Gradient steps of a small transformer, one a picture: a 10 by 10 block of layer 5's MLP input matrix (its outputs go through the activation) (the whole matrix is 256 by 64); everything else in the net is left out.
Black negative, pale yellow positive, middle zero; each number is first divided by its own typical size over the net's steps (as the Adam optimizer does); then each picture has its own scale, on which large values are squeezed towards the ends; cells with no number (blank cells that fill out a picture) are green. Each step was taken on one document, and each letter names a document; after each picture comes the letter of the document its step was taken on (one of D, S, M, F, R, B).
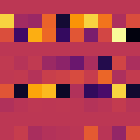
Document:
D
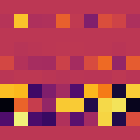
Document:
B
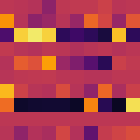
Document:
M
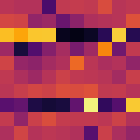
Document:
M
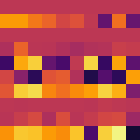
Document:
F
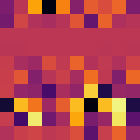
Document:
B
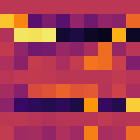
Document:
M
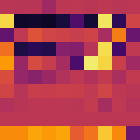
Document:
M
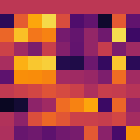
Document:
M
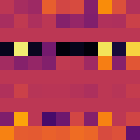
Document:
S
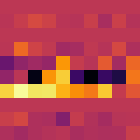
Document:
F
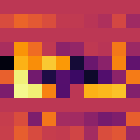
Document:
F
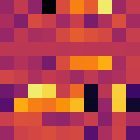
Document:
B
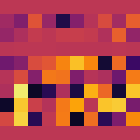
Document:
B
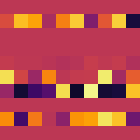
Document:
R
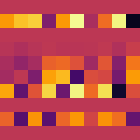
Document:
R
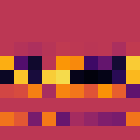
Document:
F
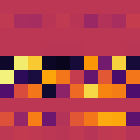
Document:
F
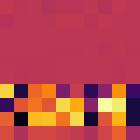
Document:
B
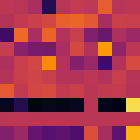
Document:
M
